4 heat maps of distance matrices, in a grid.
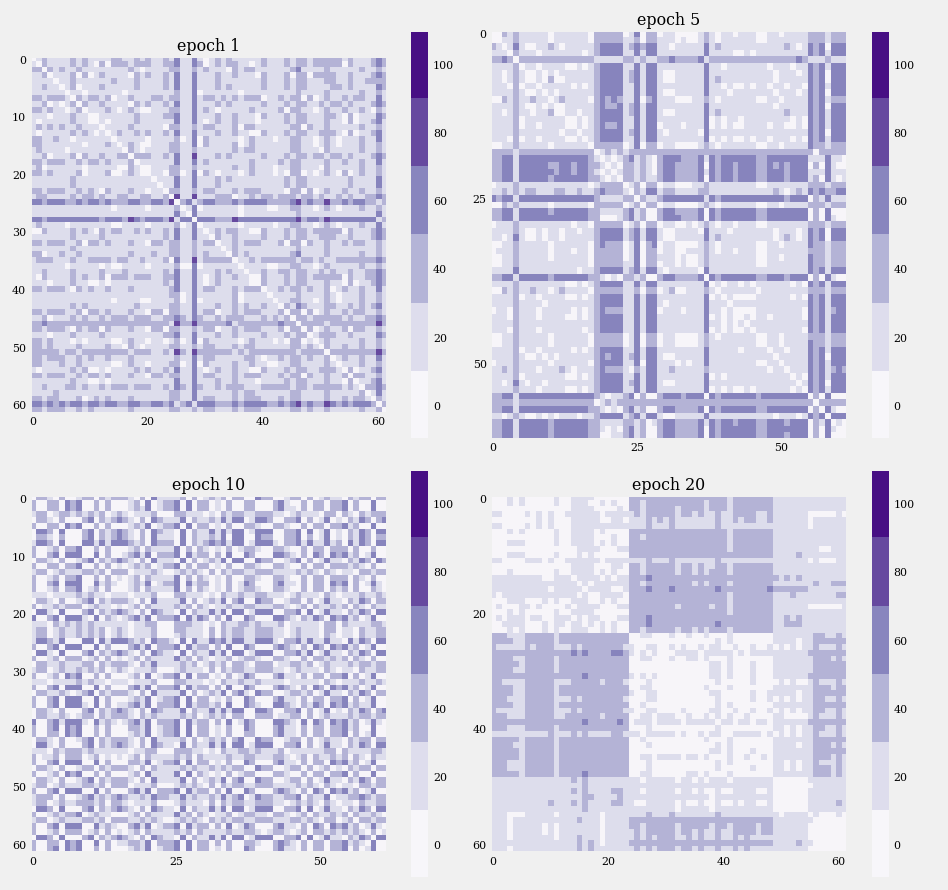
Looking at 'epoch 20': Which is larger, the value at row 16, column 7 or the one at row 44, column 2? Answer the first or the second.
the second
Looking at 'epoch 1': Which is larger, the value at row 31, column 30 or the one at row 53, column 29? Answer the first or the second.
the first
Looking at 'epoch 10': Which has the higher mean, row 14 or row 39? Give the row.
39
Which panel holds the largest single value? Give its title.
epoch 1
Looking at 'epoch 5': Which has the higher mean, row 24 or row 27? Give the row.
27
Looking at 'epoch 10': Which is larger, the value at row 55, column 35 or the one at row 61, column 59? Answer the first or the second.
the second
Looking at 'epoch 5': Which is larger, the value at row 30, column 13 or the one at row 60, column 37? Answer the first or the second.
the first
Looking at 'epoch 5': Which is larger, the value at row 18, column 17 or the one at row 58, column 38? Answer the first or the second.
the first
